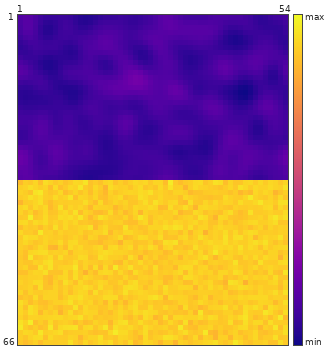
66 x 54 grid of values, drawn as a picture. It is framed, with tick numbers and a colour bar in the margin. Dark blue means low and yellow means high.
The table splits into 2 rows of 1 panel. Panel 1,1: very low, blotchy, faint in contrast. Panel 2,1: very high, fine-grained, faint in contrast.
